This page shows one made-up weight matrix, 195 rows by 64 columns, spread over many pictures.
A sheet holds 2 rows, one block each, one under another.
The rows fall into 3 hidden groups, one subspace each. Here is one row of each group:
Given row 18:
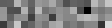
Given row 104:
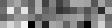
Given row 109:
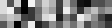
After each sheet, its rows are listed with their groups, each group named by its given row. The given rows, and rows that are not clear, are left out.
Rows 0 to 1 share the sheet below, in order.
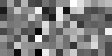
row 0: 109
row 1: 109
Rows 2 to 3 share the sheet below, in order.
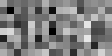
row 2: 104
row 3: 18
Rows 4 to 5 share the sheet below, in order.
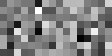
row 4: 109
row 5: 18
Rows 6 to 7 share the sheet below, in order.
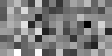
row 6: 104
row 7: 109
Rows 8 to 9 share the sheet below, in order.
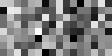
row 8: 109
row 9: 109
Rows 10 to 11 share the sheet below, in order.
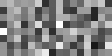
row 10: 109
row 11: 18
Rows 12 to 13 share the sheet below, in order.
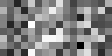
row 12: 104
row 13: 104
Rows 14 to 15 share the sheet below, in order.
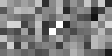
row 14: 109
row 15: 18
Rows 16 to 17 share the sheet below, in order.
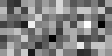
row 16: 104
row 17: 104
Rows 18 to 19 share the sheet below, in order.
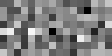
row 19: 18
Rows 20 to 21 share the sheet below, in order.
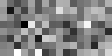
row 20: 104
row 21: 109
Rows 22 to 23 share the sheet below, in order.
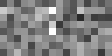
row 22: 104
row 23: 18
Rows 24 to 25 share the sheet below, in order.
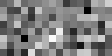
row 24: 18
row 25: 104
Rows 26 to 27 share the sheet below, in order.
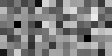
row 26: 109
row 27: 18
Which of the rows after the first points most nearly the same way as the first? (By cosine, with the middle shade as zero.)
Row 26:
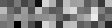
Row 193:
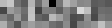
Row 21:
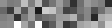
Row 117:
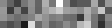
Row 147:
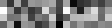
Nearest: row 147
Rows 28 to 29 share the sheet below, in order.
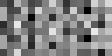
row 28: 18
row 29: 18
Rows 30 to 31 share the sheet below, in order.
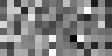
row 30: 18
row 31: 104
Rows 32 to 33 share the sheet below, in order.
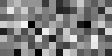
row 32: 104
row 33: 109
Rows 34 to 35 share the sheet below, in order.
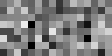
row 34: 104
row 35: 18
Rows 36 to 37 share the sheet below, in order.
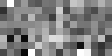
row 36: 109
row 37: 104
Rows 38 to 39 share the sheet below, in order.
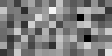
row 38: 104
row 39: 18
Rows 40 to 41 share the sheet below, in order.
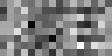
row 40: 104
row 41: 104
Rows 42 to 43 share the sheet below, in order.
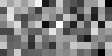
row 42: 109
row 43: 18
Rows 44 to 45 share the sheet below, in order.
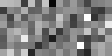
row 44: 18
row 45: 104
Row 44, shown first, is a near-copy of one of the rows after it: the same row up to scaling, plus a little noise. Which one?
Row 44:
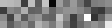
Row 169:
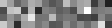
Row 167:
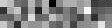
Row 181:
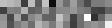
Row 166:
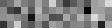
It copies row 181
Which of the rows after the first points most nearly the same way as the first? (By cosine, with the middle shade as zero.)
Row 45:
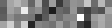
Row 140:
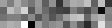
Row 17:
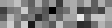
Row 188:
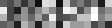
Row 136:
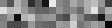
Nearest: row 17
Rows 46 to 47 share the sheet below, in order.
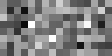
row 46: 104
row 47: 104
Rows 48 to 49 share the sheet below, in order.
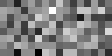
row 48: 104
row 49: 109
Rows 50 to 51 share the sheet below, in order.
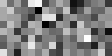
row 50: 109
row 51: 18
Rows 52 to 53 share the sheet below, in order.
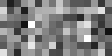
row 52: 104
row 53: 18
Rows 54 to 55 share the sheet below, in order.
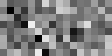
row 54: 104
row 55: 109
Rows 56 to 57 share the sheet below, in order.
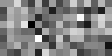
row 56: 104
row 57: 109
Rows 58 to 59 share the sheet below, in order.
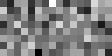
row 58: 18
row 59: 18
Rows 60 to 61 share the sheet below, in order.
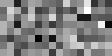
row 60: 18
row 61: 104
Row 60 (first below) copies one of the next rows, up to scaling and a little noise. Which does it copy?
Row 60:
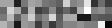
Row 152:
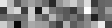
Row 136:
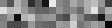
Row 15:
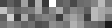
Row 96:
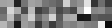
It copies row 96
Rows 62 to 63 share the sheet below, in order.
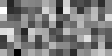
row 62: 109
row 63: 18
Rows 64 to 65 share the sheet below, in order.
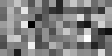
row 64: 104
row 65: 18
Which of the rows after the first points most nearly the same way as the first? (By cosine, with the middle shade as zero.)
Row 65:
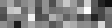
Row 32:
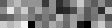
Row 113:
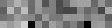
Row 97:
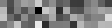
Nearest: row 32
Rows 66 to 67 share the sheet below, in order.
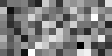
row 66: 109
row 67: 104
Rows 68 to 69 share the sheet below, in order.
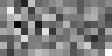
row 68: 109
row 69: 18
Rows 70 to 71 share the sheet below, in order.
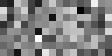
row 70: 18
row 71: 109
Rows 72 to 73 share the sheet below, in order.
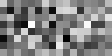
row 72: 104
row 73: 109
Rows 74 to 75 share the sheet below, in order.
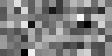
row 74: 104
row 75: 104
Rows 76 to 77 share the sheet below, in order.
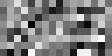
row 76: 104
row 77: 104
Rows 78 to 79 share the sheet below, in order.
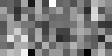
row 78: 18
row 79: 104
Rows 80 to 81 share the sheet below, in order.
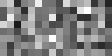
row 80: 18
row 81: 104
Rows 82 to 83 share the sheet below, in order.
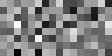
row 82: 109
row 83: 109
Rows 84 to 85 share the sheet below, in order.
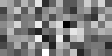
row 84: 109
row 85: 109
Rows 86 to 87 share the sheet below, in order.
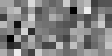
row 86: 18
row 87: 109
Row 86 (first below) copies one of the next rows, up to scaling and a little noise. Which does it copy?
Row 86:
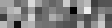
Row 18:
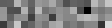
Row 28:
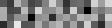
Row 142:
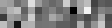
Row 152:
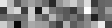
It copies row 142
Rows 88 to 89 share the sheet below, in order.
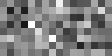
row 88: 104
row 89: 104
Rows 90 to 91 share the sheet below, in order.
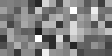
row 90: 109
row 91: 109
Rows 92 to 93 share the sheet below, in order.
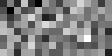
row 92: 109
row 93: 18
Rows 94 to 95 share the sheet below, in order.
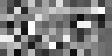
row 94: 104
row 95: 109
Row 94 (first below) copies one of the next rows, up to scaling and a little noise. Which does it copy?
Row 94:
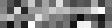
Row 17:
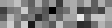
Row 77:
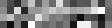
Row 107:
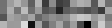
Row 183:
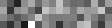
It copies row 77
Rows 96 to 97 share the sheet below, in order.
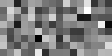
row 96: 18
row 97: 109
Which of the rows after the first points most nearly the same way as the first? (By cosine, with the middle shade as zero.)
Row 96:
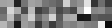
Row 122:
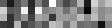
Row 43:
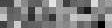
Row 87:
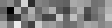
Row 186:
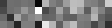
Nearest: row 186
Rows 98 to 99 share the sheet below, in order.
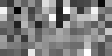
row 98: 109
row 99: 104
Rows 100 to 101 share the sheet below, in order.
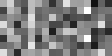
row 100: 18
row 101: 18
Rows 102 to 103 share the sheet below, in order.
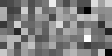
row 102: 18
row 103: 18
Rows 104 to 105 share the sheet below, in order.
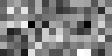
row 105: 104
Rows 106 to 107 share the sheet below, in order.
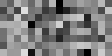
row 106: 104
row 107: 104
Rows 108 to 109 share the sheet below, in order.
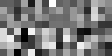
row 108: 18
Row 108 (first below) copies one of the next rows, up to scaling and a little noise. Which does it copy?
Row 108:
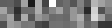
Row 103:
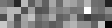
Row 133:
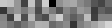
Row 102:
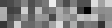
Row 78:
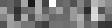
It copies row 78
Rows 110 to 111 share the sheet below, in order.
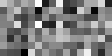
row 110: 109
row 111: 104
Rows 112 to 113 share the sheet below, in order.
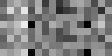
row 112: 104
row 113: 104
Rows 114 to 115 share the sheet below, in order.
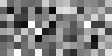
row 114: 104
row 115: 109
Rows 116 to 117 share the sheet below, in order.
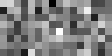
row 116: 18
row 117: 104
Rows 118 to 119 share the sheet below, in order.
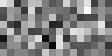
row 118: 18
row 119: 109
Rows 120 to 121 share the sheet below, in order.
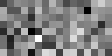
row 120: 18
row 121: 109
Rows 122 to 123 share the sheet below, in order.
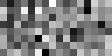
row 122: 18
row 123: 109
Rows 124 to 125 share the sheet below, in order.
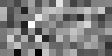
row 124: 104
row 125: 109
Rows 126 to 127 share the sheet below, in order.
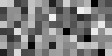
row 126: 18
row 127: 18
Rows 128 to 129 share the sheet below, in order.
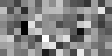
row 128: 104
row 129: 109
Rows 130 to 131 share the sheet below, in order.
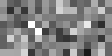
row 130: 104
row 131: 104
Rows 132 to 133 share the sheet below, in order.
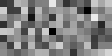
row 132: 18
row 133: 18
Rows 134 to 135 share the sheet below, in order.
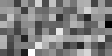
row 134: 18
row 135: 104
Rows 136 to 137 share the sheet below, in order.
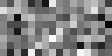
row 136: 18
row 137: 104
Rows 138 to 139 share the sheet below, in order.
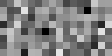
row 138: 18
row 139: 109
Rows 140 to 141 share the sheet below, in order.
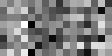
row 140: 104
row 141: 104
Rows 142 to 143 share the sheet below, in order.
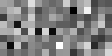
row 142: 18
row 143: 18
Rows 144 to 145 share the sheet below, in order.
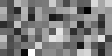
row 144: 18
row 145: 104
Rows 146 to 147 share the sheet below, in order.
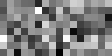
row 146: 109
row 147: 109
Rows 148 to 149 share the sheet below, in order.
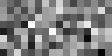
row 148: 104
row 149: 18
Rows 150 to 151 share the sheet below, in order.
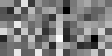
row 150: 109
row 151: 109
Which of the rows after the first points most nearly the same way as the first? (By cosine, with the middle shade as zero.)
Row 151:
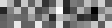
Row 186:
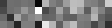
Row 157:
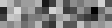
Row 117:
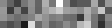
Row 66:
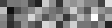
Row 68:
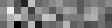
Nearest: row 157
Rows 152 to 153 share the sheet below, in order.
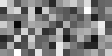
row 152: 18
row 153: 109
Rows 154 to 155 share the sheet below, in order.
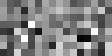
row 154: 104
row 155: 18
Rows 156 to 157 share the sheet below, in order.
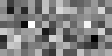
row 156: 104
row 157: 109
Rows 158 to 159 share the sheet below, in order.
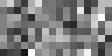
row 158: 18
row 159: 104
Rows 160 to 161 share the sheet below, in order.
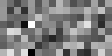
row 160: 104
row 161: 104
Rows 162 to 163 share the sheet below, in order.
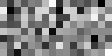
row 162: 109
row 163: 18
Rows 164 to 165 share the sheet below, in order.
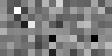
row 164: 104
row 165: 104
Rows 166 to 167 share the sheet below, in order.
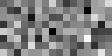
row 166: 18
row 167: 18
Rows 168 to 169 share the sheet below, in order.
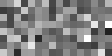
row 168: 18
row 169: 18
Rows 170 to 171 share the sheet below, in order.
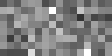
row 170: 104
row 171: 104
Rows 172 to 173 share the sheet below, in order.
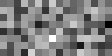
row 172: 18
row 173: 104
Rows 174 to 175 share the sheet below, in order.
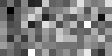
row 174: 109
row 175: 104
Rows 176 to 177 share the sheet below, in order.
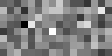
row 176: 104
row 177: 18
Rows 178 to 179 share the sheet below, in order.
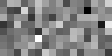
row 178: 18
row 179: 109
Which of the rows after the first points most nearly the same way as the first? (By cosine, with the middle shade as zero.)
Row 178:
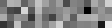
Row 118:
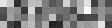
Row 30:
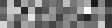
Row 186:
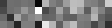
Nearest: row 186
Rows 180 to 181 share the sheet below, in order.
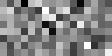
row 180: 109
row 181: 18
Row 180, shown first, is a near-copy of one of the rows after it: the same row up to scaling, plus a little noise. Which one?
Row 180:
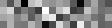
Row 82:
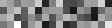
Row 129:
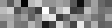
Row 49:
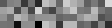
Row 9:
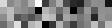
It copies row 129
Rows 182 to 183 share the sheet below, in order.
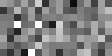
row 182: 109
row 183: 104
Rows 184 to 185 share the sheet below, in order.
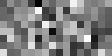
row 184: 109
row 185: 18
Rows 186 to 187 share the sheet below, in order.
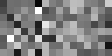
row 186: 109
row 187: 109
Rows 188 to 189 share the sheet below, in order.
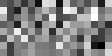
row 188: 109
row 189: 18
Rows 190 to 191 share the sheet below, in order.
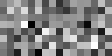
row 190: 104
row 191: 109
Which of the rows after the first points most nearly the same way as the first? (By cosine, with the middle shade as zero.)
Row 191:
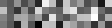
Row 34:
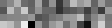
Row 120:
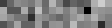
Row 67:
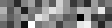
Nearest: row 120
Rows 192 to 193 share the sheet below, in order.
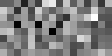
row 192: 109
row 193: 18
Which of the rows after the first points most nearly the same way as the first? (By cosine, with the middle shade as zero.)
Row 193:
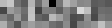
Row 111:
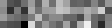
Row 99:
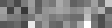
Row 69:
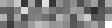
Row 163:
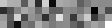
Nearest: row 163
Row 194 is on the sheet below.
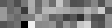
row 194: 104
